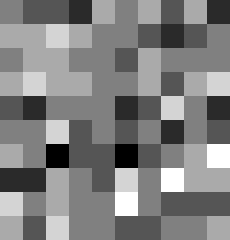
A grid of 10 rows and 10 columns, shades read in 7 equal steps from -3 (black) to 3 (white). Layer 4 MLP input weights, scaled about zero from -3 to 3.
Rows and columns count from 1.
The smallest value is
-3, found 2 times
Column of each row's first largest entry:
5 3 2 2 8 3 10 8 6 3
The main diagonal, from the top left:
0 1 1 1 0 -1 -1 3 -1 1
